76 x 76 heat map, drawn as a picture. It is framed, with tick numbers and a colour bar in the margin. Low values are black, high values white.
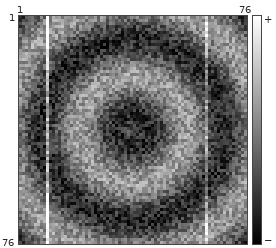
Ninth with the lowest average: centre. Odd lines: columns 10 and 63. Rings: centred on the centre.
